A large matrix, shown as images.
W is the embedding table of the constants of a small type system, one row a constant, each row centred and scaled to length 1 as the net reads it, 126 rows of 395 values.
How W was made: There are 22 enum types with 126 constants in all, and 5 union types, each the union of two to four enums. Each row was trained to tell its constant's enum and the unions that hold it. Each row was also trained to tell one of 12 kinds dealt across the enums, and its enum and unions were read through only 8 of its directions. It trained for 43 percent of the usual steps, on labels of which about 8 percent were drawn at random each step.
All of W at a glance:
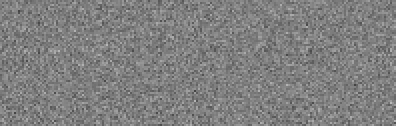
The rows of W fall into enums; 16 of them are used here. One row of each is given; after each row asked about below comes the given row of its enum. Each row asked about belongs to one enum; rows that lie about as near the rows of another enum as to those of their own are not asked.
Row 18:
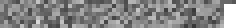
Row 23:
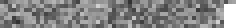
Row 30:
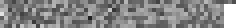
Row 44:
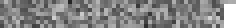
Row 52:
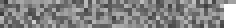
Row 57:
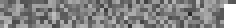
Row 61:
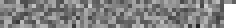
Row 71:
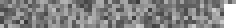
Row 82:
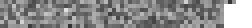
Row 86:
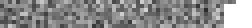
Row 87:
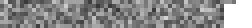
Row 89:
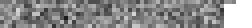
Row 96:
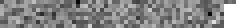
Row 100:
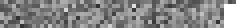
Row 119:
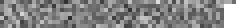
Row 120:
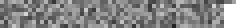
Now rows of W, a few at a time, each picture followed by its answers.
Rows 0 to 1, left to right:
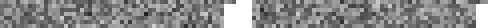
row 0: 89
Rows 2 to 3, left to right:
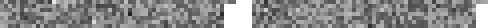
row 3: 82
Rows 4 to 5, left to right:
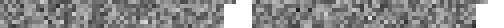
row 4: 18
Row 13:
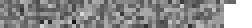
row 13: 30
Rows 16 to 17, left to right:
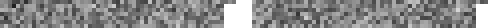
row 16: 18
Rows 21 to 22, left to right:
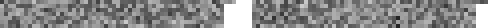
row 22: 30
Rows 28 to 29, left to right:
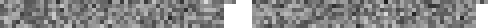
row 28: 44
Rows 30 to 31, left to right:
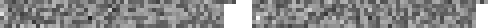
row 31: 87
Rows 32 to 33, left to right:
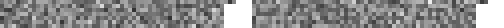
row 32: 71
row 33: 61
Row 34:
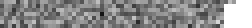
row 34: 120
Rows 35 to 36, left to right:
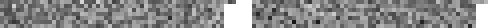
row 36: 87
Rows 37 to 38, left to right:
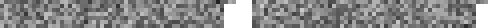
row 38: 120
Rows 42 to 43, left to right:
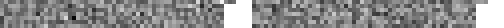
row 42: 61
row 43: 44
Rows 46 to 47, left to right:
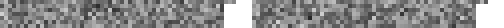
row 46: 87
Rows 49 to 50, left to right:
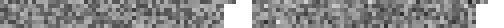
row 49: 18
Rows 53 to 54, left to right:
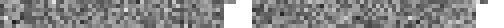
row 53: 44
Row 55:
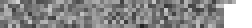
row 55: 82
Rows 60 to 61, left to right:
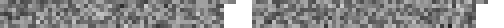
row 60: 57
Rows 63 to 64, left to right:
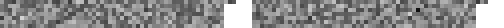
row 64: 18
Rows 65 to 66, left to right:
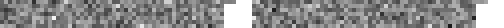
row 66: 87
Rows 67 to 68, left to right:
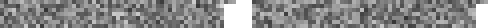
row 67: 52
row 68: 23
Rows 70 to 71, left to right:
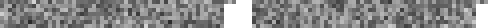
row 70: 89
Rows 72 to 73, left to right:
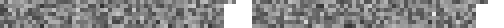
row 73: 18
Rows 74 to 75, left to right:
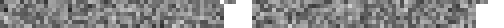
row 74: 44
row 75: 23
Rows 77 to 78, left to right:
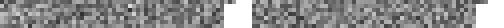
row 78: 120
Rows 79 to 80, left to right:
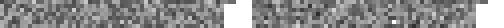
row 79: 57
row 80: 30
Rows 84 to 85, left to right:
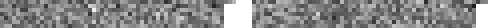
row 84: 89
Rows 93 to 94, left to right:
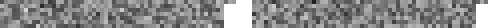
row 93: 23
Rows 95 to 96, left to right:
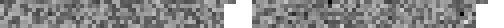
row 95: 57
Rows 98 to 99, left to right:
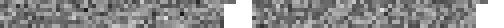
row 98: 100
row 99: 30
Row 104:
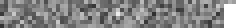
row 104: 44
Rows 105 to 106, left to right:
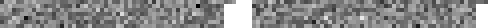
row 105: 96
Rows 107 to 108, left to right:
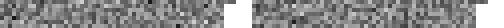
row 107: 61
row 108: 100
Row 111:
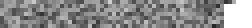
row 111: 120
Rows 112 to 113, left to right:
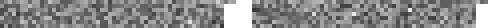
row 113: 100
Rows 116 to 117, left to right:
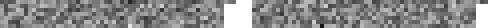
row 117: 57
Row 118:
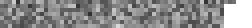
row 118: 89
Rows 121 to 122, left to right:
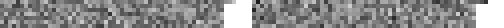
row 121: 120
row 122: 23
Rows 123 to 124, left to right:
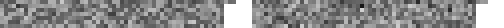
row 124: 89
